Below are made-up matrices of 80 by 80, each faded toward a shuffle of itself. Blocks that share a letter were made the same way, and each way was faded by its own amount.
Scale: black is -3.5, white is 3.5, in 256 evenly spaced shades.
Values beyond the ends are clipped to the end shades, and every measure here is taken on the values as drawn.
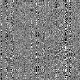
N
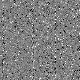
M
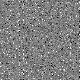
M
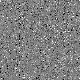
M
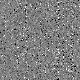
M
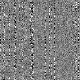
N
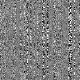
N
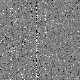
M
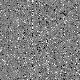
M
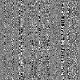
N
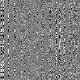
N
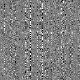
N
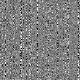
N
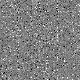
M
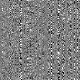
N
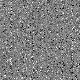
M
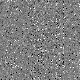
M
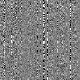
N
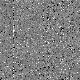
M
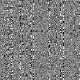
N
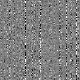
N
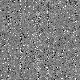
M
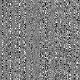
N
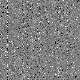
M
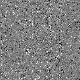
M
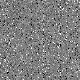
M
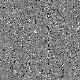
M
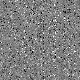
M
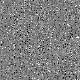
M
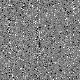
M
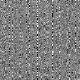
N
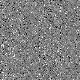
M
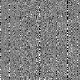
N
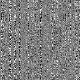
N
